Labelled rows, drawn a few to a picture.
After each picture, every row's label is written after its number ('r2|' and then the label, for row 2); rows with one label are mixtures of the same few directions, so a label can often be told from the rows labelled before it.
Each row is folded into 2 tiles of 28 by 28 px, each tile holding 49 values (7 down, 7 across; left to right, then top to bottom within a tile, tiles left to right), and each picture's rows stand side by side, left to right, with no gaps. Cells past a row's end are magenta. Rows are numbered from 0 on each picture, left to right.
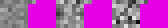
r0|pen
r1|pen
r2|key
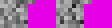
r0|key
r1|key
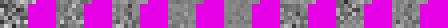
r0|key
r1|key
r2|key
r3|key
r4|key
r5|key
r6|key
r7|key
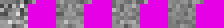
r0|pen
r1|pen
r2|pen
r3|pen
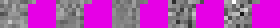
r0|pen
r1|pen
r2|pen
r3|pen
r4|key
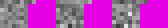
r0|pen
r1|key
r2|key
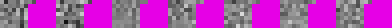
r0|pen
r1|pen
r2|pen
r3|key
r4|key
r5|pen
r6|pen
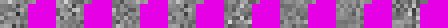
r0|key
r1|key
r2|key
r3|key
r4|key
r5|key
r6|pen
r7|pen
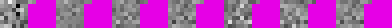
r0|key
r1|key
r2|key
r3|key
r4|key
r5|key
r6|key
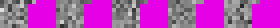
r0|pen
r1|key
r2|pen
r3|key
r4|key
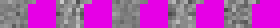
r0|key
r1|pen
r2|pen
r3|pen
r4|pen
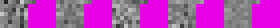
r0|pen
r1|pen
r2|key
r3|key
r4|pen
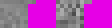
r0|key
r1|pen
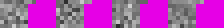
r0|key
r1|key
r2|key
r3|key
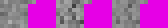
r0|pen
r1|key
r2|key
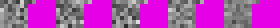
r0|pen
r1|key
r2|key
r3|pen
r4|pen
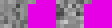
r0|key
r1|pen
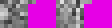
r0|pen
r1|pen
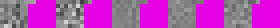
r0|key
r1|pen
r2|pen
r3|key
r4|pen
